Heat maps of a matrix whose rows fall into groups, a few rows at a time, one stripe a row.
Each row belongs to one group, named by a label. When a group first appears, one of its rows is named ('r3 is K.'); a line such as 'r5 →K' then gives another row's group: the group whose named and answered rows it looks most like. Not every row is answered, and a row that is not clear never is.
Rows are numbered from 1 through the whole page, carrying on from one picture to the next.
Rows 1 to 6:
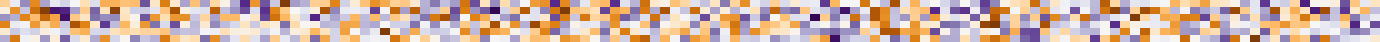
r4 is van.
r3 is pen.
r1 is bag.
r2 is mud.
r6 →mud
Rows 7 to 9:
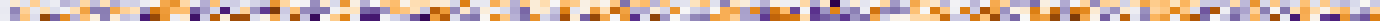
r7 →mud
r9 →pen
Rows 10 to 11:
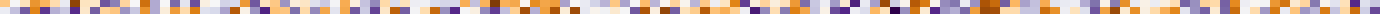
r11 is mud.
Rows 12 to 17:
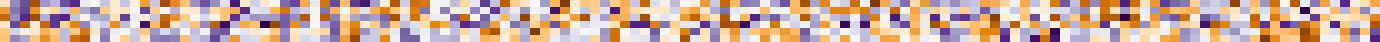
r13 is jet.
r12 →mud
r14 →mud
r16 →van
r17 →van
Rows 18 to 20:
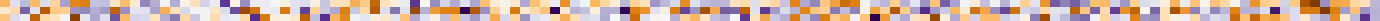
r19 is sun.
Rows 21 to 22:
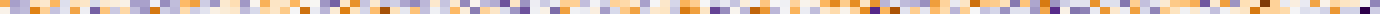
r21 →jet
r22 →jet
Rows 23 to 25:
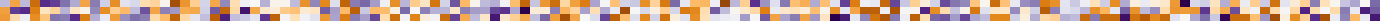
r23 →mud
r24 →jet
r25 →mud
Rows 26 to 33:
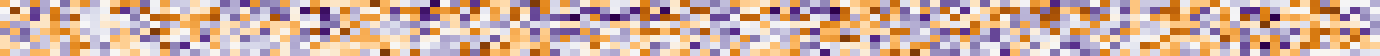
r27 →sun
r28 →sun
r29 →jet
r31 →bag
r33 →van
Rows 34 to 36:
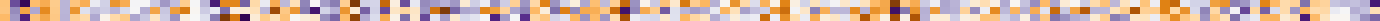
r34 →van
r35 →pen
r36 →jet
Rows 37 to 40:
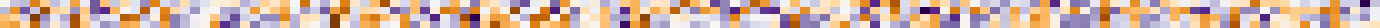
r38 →sun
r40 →bag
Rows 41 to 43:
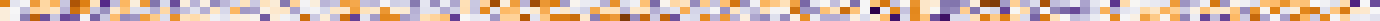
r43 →mud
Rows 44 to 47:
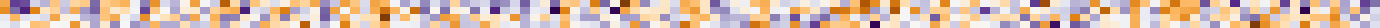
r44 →jet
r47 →jet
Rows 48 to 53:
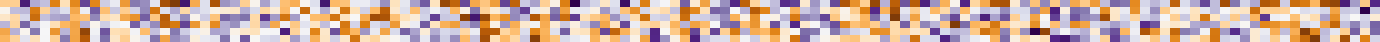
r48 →sun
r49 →jet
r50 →bag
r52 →van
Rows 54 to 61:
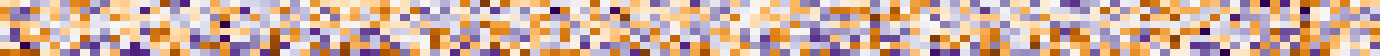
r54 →bag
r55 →jet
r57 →bag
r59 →pen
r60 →sun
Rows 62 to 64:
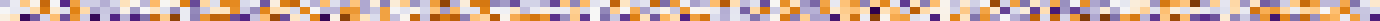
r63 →jet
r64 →sun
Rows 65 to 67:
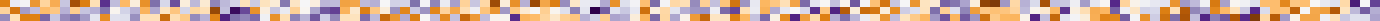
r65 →van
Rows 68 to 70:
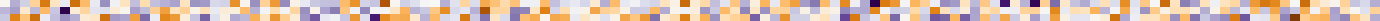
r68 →van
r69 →pen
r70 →mud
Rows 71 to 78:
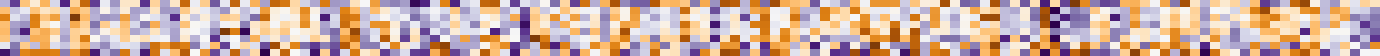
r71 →pen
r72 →jet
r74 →jet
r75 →jet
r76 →van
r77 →pen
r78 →pen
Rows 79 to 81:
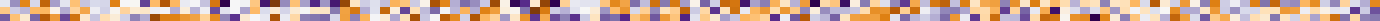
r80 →van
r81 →sun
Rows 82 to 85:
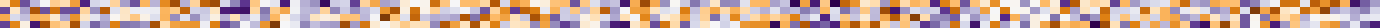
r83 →mud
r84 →van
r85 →sun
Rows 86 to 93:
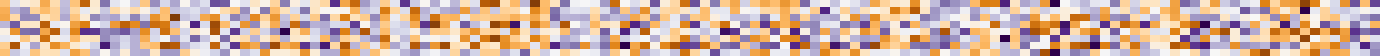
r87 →van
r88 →sun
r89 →pen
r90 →sun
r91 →van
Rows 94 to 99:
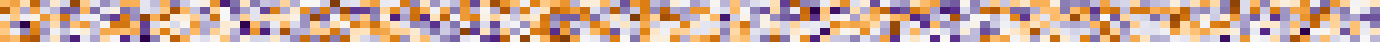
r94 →bag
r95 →mud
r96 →sun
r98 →bag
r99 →mud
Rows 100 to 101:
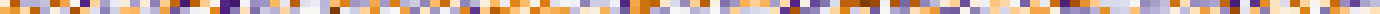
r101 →bag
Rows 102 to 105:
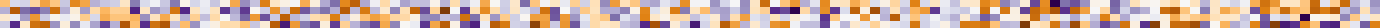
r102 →jet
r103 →sun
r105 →pen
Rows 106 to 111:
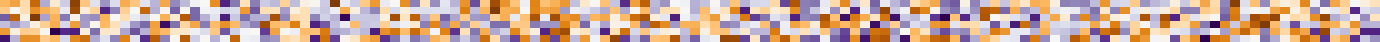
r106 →bag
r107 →van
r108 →mud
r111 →pen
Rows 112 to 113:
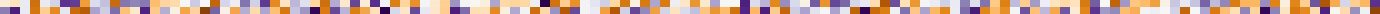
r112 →mud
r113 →pen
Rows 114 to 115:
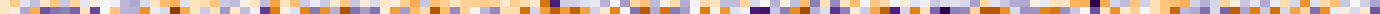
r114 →sun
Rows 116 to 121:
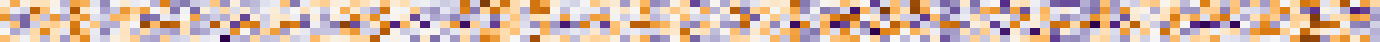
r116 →bag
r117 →van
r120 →van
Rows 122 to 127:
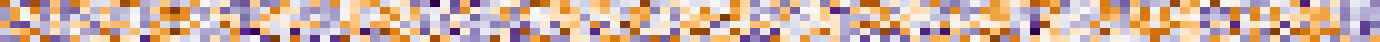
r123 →mud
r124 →mud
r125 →jet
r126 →mud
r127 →pen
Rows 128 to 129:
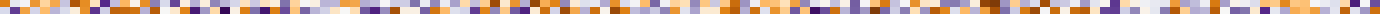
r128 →van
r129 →pen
